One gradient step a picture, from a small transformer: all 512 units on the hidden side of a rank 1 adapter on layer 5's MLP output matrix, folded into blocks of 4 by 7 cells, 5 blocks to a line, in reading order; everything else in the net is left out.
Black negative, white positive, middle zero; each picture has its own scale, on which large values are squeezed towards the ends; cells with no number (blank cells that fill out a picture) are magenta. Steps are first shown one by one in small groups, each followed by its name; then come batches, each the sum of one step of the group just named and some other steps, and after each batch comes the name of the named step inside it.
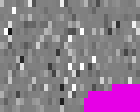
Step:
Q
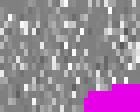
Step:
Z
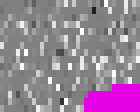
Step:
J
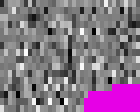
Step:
J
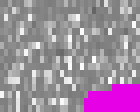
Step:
J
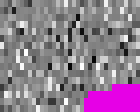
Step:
J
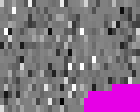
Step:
Q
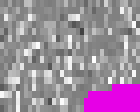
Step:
J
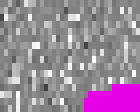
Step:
Z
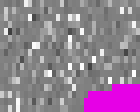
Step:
Q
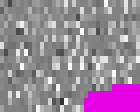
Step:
J
